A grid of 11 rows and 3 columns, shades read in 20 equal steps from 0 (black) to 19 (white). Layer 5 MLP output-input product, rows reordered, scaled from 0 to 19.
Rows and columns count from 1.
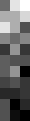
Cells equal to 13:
3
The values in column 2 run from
0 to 17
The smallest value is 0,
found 3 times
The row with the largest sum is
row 1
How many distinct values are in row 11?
3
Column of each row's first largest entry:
3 3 1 1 2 1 2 2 3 1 1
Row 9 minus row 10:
-3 3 1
